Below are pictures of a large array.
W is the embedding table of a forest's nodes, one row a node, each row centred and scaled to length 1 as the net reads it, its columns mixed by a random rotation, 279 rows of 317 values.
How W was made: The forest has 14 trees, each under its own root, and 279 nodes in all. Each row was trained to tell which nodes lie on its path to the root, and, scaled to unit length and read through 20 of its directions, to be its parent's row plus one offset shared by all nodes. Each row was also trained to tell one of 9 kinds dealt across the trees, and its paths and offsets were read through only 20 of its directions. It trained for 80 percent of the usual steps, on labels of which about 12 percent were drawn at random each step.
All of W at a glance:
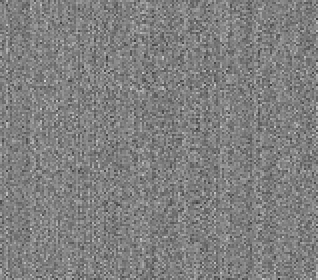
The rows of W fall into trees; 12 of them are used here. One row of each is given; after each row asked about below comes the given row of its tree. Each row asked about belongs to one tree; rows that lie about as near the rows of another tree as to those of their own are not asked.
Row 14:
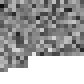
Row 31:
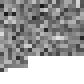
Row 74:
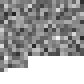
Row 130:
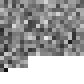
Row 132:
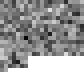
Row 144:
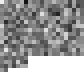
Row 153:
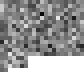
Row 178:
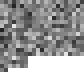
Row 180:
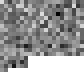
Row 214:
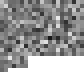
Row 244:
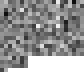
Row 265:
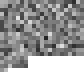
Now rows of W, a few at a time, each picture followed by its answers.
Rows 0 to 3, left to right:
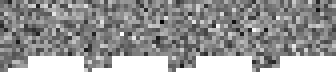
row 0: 214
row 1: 265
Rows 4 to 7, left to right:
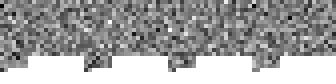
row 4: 130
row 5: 244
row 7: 14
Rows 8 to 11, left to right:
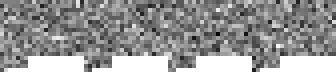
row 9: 178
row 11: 31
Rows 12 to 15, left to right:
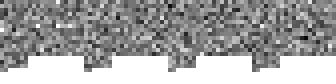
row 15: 214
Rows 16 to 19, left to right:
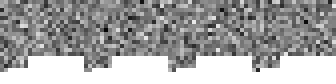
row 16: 74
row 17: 31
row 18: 14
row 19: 14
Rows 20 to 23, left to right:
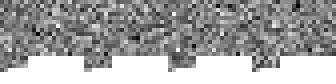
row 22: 180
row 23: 74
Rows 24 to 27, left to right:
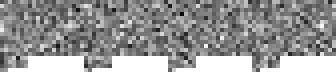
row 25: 74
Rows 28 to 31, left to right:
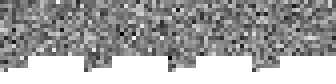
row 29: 244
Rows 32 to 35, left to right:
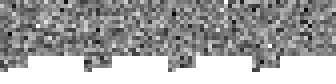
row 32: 244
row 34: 244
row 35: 14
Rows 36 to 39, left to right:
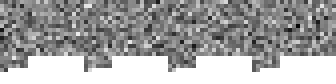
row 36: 178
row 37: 74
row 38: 180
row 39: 214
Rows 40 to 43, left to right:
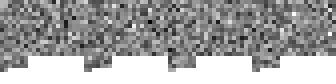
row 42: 265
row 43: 180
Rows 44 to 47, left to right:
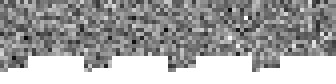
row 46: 31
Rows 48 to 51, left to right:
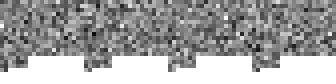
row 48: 178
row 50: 130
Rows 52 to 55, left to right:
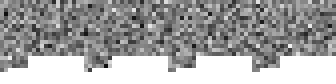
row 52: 244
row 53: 14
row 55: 244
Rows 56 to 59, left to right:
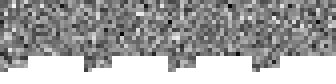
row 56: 14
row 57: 31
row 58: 265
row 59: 214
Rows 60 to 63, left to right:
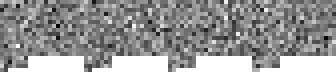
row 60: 14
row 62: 214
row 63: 265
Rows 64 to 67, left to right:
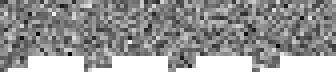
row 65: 74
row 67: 14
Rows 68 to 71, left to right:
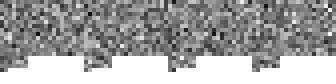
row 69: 244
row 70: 153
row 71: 180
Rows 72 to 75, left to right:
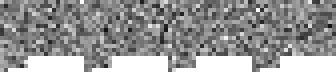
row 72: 14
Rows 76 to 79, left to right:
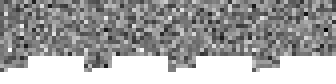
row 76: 180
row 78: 153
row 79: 144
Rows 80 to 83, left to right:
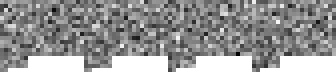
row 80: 14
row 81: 214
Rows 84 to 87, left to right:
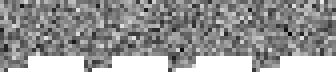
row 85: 244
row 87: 244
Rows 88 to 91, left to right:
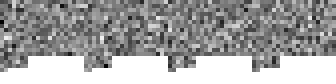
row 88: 265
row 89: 265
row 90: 31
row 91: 214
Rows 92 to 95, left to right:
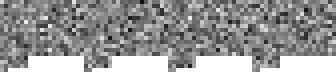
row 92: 14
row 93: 31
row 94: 214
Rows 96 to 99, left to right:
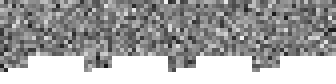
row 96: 130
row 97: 180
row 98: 178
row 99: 31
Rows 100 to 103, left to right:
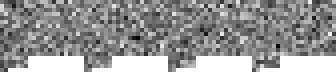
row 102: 214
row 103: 180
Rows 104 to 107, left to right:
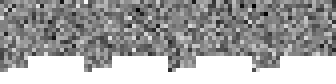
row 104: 31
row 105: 14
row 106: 31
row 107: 180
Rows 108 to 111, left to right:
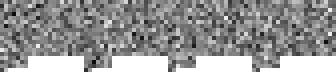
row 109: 214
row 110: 178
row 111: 14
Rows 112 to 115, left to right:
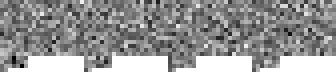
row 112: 180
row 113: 244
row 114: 214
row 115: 214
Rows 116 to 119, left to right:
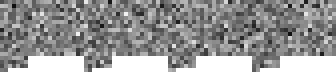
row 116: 180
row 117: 144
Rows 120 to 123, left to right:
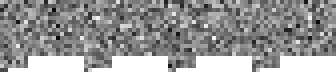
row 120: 14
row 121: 244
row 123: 214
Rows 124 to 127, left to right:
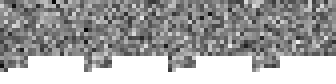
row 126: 31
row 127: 74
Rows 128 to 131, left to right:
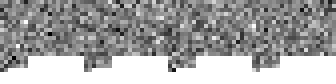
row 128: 244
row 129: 214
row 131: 144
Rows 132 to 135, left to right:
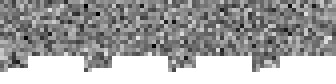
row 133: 180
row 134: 153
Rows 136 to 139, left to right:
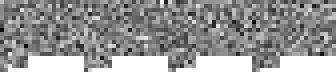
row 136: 14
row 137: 31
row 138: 214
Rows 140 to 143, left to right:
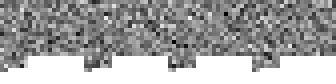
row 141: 214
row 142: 74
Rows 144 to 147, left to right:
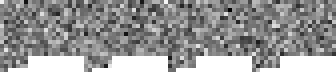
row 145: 14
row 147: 74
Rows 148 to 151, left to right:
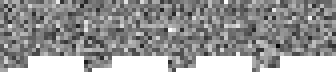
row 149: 214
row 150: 244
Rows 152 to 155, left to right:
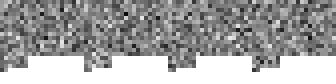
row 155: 14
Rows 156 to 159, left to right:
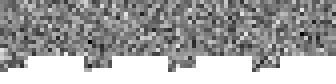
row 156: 214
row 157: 74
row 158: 178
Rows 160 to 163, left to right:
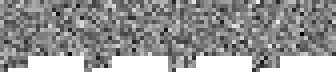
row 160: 178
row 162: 14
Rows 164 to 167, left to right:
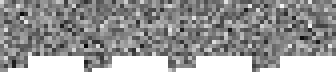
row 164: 132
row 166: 74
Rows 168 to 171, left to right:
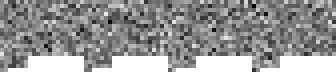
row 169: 178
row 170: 31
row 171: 130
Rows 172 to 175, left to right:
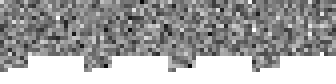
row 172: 130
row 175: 244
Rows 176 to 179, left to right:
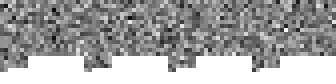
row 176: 14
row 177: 74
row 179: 31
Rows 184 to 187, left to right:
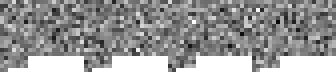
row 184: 14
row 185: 214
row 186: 130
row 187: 31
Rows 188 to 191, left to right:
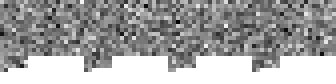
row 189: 244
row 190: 244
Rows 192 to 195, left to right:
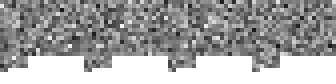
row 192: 31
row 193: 244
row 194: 244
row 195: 14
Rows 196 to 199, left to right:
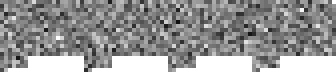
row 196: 31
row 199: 14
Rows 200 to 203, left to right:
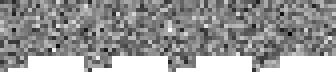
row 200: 214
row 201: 153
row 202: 244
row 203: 130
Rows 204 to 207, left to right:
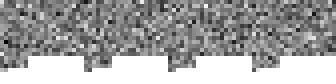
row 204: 74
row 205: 178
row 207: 31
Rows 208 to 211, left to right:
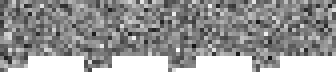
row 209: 244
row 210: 180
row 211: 153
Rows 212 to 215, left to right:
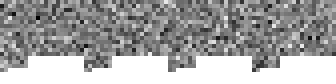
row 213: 214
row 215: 214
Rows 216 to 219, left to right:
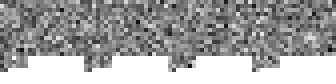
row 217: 14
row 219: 31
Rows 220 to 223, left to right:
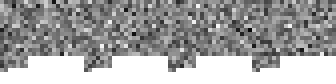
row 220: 214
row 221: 244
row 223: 214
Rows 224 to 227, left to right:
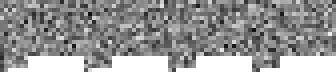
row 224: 31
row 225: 244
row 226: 14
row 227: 178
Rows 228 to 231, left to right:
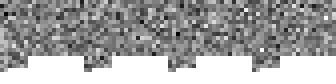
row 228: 244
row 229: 31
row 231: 180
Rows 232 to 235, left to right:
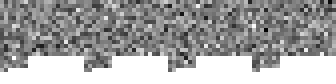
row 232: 14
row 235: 144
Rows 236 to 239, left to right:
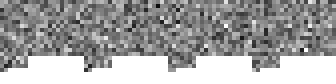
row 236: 74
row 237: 31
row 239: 214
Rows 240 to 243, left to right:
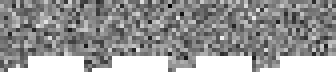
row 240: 244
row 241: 214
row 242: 130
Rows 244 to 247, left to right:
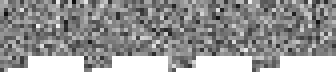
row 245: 31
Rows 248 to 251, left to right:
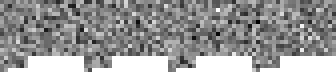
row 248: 31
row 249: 153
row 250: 132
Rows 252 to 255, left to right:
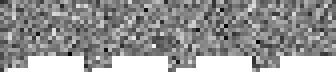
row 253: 31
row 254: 153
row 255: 74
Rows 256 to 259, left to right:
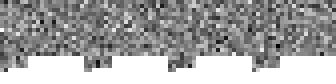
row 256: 153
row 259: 180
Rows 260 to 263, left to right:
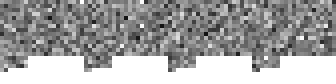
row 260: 14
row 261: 244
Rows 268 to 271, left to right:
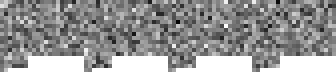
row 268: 74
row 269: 132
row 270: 244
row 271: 144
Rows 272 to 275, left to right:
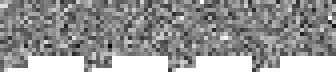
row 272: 74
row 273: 180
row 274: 31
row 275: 31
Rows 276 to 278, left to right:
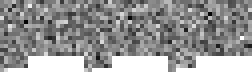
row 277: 74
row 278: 153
